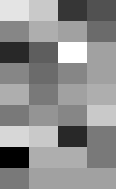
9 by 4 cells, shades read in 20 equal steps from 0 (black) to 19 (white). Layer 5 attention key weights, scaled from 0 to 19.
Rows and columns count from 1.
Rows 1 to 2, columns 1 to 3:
17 15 4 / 10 13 12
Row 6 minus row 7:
-7 -4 7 6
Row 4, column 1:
10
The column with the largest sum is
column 2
